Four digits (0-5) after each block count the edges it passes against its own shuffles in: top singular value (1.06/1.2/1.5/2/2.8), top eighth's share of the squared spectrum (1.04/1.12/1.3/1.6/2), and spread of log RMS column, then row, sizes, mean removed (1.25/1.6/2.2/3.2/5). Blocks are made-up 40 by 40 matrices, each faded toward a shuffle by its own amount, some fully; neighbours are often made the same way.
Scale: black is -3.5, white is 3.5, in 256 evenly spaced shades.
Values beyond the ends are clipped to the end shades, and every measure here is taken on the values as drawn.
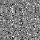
3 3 2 1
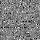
1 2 0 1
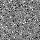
0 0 0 0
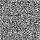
0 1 0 1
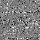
1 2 0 2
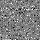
0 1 0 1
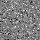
0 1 0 1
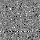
2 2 0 2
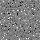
1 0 0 0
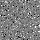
0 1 0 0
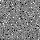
0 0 0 0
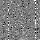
2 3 2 0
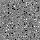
1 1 1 0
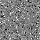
1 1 0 0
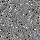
0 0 0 0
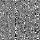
3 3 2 0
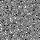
1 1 0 0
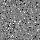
0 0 0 0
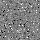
0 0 0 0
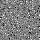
0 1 0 0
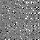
3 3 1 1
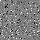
2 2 0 0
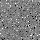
0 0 0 0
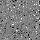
2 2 0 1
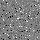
0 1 0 0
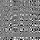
4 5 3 3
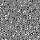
3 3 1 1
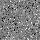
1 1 0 0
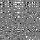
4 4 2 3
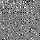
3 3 1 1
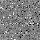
2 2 0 1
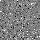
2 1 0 0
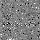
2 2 0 1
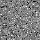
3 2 1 0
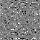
3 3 1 2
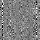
3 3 3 0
